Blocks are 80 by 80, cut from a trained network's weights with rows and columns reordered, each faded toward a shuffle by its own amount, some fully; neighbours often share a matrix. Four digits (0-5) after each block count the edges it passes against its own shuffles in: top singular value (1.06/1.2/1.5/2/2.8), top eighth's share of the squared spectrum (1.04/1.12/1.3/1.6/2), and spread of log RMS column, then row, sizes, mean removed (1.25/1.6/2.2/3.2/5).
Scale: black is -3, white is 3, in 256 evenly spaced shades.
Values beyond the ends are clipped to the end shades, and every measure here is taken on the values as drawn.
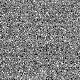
1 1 1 0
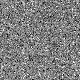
0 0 0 0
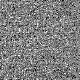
2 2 2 0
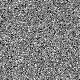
0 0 0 0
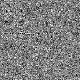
3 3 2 1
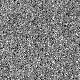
0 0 0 0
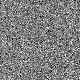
0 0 0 0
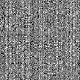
3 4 0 3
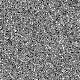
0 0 0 0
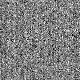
2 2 0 1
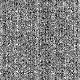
3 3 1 2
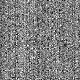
3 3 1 2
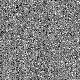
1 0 0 0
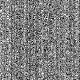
3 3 1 2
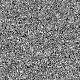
1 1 0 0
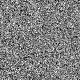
1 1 0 0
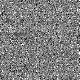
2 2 2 0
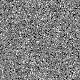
1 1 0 0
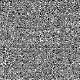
2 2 2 1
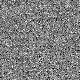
1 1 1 0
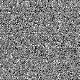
2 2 1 0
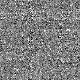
2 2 2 0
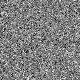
0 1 0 0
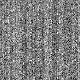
3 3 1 2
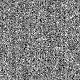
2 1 0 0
